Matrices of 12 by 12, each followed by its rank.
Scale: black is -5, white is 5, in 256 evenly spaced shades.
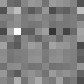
two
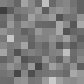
full rank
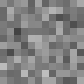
full rank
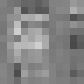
two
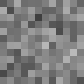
full rank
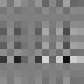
one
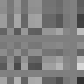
one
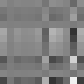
one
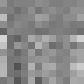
two
